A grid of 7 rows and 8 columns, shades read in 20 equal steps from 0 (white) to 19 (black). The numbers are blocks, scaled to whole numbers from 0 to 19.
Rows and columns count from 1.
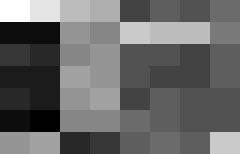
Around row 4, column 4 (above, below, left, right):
8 7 7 13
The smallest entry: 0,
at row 1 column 1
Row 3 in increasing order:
8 9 12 13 13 14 15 16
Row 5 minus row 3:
1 1 -1 -1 1 -1 -1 1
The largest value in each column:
18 19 16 15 14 14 14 13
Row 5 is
16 17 8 7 14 12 13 13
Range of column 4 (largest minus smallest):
9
